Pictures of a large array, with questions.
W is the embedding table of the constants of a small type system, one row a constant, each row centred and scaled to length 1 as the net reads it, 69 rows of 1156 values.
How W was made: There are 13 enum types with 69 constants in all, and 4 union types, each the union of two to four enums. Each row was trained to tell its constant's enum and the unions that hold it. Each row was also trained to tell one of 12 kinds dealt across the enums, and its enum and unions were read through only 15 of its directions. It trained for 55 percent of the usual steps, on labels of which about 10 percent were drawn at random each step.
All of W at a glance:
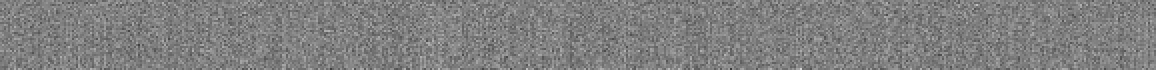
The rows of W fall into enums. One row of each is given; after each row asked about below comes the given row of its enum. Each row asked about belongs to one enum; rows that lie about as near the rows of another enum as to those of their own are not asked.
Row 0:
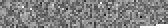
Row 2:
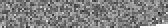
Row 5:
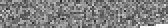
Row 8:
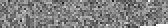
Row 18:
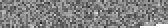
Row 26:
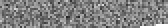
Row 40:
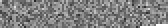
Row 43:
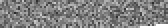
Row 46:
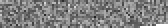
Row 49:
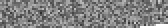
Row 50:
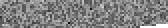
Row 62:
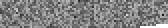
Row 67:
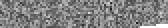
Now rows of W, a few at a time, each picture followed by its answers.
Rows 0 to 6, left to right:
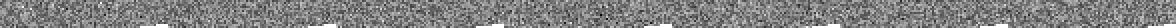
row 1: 62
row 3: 2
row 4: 5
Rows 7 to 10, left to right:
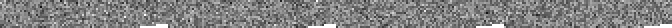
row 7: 49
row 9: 62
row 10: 0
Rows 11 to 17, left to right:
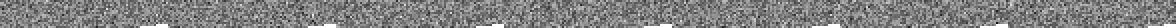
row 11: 8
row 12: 8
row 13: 62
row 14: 0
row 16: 50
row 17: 5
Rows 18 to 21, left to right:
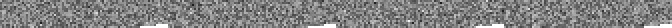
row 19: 40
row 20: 43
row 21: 18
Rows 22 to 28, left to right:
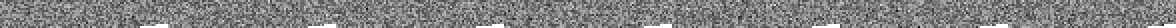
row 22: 2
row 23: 40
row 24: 62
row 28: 67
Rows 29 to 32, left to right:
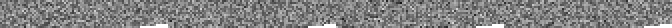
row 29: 5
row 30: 2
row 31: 46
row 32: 5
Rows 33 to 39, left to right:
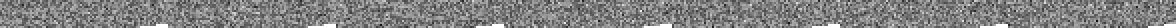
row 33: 67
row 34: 67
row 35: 8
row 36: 18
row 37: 26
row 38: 49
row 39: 46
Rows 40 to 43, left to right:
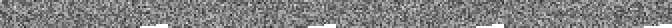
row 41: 8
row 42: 2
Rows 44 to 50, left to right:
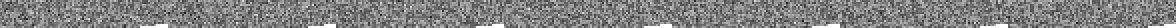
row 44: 62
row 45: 62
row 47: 40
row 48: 50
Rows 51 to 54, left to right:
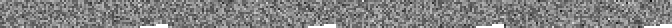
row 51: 5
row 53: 40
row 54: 46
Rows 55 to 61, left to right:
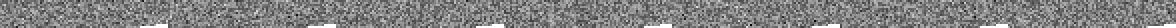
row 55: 5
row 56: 18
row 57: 2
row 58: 18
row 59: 8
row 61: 40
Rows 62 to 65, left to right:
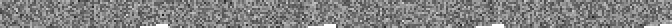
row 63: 8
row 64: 67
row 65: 18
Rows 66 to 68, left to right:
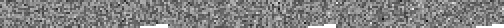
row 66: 2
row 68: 49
